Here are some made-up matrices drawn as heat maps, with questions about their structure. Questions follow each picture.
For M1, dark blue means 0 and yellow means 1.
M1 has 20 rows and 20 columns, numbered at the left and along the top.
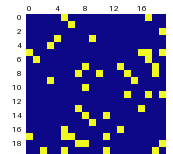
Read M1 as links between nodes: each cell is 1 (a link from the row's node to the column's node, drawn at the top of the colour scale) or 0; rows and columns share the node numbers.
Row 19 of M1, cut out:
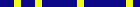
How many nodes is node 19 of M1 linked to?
4
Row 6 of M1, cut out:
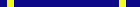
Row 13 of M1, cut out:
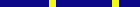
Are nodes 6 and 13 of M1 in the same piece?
yes
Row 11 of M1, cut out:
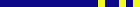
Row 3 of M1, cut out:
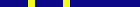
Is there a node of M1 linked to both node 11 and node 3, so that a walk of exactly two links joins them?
no
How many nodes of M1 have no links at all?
1
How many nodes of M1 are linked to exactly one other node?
5
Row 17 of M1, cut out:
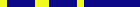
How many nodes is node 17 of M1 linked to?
4
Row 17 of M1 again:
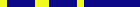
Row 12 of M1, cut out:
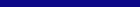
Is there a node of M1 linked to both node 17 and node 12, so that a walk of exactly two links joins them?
no
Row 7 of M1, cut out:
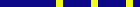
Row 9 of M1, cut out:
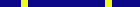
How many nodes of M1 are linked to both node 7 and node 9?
0
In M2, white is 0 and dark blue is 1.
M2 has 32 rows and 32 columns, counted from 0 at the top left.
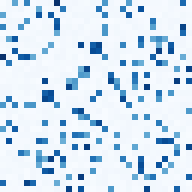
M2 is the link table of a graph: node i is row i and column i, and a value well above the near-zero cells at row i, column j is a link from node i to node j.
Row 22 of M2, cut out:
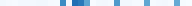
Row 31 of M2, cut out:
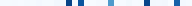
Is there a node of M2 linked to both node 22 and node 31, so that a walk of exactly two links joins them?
yes
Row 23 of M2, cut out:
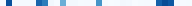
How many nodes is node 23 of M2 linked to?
8
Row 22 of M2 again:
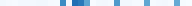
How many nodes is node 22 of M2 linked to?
7
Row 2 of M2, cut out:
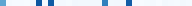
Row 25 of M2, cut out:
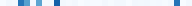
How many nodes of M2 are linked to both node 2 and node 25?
1
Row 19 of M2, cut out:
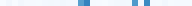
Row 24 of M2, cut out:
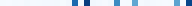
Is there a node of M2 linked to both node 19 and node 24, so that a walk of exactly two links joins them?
yes
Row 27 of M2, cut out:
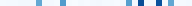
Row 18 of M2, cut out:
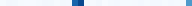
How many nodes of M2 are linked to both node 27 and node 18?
0
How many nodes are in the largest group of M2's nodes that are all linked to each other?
5
